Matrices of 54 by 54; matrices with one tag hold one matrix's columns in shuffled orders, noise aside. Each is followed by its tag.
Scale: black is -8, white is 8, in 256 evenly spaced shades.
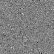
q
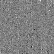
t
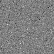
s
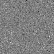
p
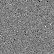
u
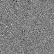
u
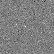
u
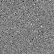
u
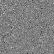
q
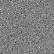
q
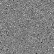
q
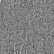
t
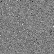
u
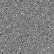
q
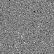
p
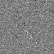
p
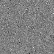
q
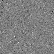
p
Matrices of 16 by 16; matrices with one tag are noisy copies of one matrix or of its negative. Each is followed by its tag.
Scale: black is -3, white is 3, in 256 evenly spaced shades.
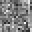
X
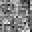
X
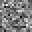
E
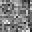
X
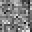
X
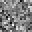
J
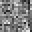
X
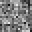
X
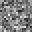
E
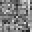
X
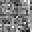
X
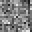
X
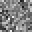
J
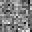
X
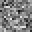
E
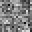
X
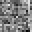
X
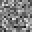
E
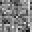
X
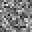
E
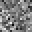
J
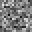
E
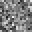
J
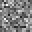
E
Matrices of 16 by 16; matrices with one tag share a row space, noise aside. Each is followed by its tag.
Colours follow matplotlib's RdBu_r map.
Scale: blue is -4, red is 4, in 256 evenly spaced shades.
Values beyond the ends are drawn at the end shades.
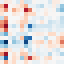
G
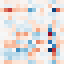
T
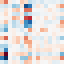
G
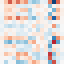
T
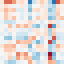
T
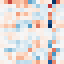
T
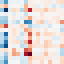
G
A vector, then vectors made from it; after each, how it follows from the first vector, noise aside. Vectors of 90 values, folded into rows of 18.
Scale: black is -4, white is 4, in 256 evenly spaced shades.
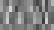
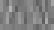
shrunk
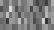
sign-scrambled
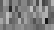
sign-scrambled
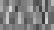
copied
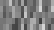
wrapped around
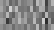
sign-scrambled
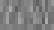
shrunk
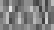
copied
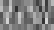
copied
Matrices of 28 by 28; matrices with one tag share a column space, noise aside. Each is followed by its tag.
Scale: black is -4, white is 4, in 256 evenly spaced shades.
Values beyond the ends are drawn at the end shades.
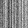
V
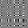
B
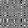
B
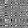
B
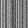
V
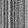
V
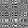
B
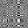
B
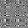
B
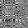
B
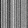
V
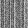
V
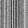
V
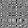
B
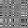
B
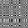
B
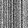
V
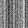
V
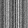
V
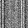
V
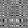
B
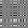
B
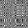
B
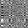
B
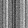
V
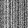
V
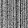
V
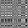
B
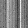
V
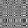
B
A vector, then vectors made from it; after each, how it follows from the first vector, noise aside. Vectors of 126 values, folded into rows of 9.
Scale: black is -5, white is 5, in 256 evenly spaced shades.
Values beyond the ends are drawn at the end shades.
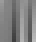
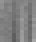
shrunk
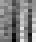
scaled up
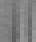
shrunk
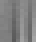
shrunk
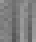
shrunk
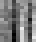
scaled up
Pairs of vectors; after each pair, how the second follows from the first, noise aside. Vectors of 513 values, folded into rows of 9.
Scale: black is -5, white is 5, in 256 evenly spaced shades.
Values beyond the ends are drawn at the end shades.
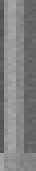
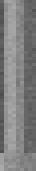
copied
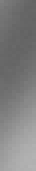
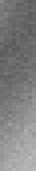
copied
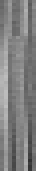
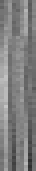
copied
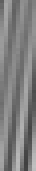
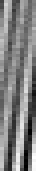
scaled up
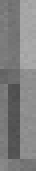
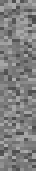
shuffled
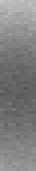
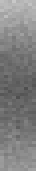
copied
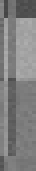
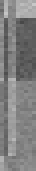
negated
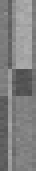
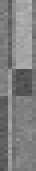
copied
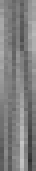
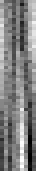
scaled up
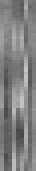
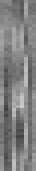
copied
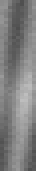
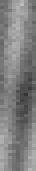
negated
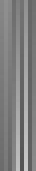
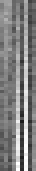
scaled up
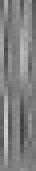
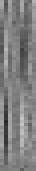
negated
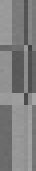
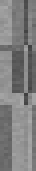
copied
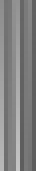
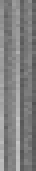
copied
